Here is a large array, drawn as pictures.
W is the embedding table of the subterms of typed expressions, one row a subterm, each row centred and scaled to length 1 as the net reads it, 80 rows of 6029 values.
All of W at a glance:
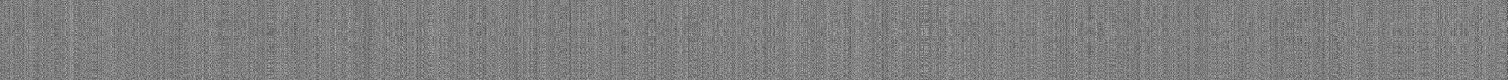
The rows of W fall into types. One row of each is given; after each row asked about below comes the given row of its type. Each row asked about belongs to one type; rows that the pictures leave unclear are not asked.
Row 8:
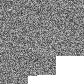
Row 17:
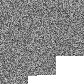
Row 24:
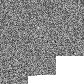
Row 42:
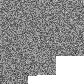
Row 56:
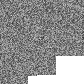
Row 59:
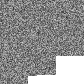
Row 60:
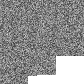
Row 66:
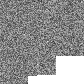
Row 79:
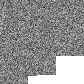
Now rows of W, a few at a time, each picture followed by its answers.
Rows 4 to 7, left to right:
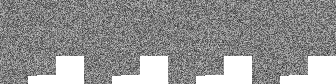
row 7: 42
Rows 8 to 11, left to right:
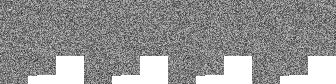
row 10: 8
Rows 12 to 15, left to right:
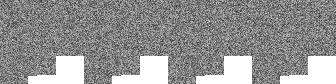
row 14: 79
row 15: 42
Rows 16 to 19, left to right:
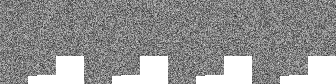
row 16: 66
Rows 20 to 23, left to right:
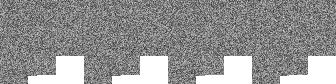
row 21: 79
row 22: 24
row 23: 59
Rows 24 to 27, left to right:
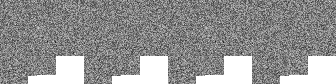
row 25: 79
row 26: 24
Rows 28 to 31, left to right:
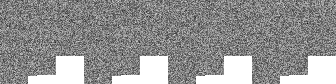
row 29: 24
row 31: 17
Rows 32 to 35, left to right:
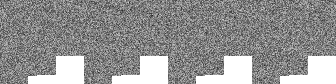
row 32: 56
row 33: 8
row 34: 59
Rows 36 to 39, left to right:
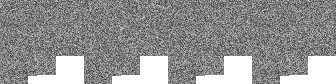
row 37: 56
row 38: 24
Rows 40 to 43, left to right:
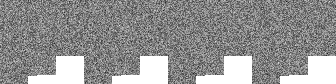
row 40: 60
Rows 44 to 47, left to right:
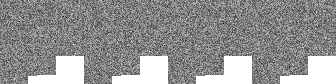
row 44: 24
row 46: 17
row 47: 56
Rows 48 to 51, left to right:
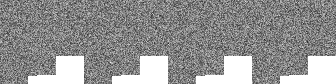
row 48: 42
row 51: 17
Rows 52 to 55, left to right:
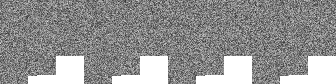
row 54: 42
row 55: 79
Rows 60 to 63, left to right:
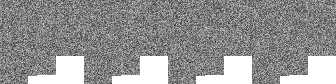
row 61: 66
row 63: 56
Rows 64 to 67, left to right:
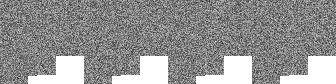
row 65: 79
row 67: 42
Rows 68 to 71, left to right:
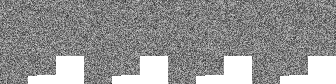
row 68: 8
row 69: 66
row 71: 56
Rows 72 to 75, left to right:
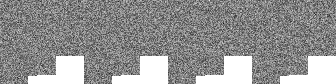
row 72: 42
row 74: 8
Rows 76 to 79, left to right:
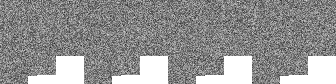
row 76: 60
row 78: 56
